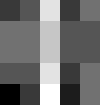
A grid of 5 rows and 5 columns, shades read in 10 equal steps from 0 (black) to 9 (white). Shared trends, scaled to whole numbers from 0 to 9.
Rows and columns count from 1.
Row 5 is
0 2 9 1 4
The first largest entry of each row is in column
3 3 3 3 3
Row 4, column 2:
3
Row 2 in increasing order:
3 3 4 4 7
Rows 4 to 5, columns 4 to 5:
2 4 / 1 4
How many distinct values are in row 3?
3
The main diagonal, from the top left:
2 4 7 2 4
